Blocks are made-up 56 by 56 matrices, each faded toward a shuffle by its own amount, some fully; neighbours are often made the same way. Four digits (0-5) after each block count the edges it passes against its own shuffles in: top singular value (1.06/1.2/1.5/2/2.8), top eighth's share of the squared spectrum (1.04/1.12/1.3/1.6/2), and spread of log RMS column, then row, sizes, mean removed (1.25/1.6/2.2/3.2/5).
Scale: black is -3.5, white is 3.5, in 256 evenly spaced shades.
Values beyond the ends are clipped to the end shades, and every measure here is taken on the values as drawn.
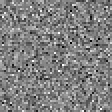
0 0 0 0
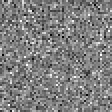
2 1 0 0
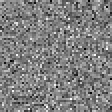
0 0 0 0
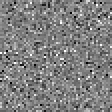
2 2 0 0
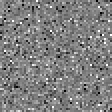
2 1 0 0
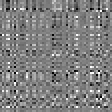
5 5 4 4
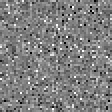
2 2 0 0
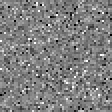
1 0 0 0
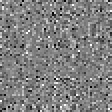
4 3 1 2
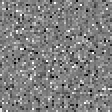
0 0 0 0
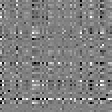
5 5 3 3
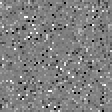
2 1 0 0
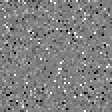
2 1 0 0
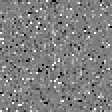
0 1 0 0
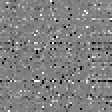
4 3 1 2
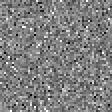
0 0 0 0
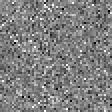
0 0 1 0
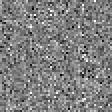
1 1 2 0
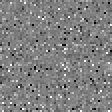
1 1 0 1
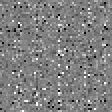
2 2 2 1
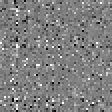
2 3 2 2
